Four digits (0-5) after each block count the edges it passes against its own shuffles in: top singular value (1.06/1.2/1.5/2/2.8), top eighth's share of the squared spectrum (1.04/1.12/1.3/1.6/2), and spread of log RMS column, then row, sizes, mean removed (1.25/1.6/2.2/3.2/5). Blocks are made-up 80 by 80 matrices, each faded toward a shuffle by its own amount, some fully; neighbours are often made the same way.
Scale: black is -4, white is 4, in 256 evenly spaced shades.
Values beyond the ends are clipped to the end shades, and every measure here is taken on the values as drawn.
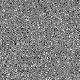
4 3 1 1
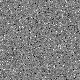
1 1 0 0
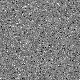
2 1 0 0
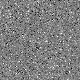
2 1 0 0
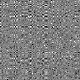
5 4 3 3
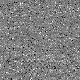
3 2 0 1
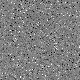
0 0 0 0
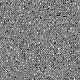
3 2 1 1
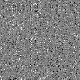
3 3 2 1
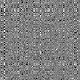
5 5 3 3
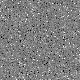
1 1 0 0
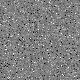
0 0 0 0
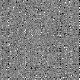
4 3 2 2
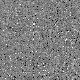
3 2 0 0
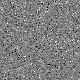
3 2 1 0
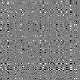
5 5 3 3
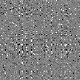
4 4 2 2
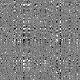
5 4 3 2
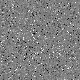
2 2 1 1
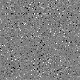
3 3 1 1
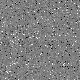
2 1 0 0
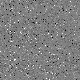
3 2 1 0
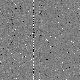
4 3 1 0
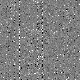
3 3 2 0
